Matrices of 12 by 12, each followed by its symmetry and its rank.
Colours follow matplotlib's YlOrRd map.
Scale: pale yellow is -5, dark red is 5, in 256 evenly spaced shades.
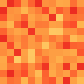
symmetric, full rank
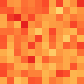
neither, full rank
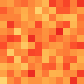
neither, full rank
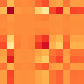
symmetric, rank one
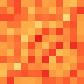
symmetric, full rank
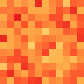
symmetric, full rank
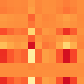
neither, rank one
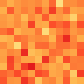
neither, full rank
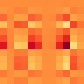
neither, rank one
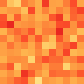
neither, full rank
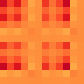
symmetric, rank one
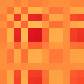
symmetric, rank one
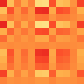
neither, rank one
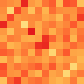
symmetric, full rank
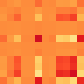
symmetric, rank one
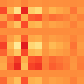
neither, rank one
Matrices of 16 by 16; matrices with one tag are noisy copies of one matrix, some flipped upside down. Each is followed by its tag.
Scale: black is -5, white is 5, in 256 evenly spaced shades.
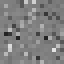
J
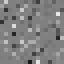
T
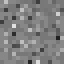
T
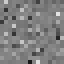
T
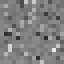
J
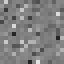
T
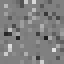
J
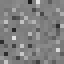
T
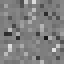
J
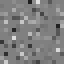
T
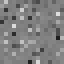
T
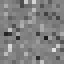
J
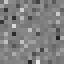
T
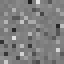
T
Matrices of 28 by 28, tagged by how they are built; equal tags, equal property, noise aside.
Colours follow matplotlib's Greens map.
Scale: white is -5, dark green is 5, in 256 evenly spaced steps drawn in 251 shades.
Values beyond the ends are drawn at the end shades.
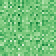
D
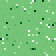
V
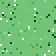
V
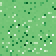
V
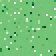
V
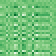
D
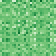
D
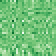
D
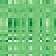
D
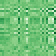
D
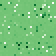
V
